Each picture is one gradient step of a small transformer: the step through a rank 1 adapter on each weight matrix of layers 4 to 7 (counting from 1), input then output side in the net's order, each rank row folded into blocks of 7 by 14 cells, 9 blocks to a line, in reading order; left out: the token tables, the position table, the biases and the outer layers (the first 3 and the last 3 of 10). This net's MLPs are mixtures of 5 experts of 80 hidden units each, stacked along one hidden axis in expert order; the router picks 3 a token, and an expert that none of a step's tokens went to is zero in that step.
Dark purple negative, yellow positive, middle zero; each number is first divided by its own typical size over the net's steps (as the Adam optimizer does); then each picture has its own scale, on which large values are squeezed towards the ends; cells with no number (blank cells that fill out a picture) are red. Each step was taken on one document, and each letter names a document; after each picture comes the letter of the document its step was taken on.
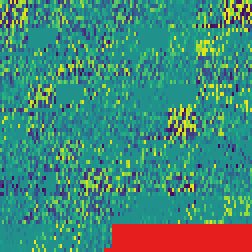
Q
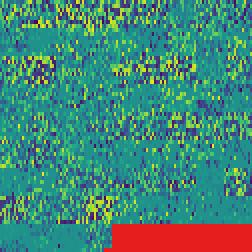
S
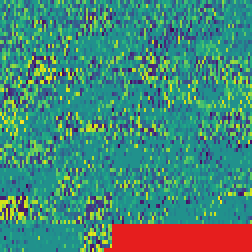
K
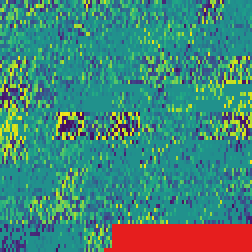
K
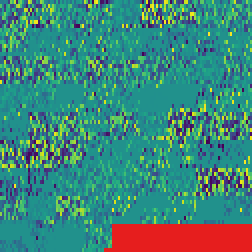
Q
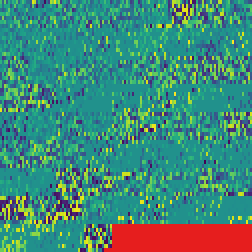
K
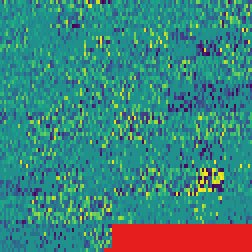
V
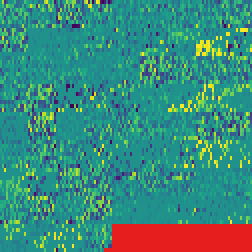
V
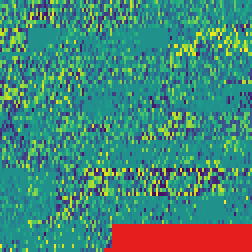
S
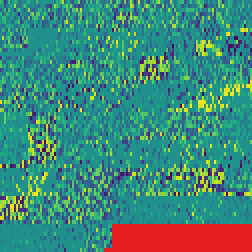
V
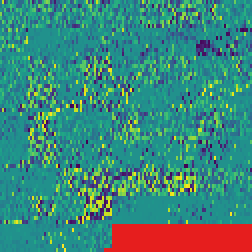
V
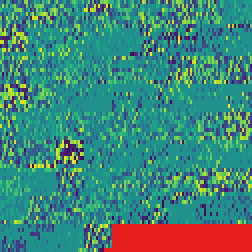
K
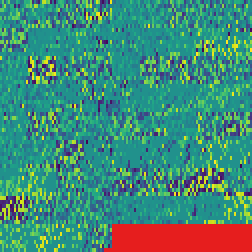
V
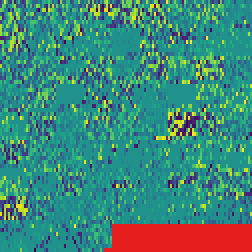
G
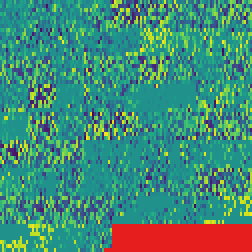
G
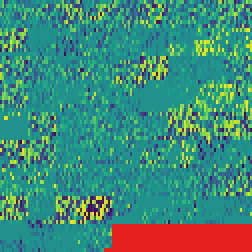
Q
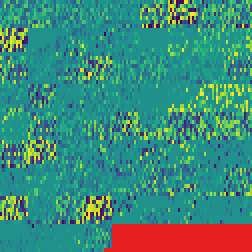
Q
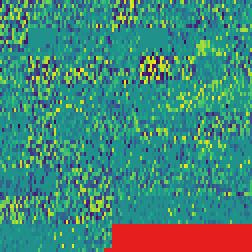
V
